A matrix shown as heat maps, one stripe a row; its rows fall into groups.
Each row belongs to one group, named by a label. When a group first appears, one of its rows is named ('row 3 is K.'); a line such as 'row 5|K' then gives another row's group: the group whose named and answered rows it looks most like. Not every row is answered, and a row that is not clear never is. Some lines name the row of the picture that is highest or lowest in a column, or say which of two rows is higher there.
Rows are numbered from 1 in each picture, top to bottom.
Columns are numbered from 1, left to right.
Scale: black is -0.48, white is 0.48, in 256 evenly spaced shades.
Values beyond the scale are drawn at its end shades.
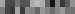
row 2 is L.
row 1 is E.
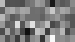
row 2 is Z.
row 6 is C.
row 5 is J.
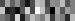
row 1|J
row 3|L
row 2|E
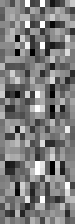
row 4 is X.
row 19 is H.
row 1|X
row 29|X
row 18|Z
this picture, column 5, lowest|31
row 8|H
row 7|X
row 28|H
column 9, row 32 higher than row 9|No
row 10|E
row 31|L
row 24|E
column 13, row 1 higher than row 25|Yes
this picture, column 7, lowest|8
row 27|H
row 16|E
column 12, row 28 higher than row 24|No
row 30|J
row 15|J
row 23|Z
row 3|Z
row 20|L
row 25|E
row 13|E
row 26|C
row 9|Z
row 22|Z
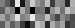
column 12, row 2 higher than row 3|Yes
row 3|L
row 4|J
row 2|H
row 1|L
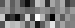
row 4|Z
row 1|J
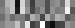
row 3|C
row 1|H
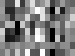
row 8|X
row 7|L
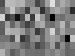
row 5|Z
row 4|J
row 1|Z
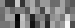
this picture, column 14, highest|4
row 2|C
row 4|H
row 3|H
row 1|L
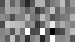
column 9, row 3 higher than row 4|Yes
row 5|X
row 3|X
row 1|J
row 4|Z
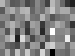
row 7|C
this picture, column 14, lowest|1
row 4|C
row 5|C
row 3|X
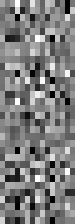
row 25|H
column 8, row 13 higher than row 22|No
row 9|Z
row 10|Z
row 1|L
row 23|Z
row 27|Z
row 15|L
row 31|X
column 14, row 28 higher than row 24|No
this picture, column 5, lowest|2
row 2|L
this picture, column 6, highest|12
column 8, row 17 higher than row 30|Yes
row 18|Z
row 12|X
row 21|X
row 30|H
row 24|E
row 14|E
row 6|E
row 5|C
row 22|H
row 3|H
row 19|C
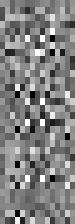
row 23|C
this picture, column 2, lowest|8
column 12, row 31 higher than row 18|Yes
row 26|X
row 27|H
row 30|Z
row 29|J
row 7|Z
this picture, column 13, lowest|8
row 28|J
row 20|L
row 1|J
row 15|X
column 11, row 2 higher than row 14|No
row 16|C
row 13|L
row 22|L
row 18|X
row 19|H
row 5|C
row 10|L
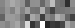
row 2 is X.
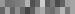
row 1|X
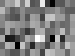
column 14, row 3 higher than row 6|No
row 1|X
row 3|C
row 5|J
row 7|H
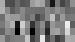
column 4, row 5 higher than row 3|No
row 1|E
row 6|X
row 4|H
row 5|H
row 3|Z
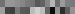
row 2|E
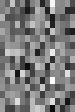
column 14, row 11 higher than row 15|Yes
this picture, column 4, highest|15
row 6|X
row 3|E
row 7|C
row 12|C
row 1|C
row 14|C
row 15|L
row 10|J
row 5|J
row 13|X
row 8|Z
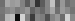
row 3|H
